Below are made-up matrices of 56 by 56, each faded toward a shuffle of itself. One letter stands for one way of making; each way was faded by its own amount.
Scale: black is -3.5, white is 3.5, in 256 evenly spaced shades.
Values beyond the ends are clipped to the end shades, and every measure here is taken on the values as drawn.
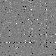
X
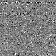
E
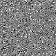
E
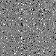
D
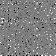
X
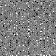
D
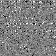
E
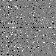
X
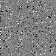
X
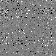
X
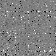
X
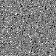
E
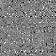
D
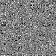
E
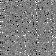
D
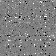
X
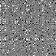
D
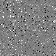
X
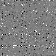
X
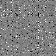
D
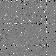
X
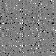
D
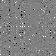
X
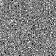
E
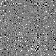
D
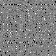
D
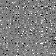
D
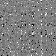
D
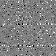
D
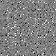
D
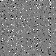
X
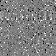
D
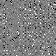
D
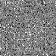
E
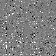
X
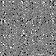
D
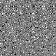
E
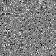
E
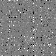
X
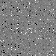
X
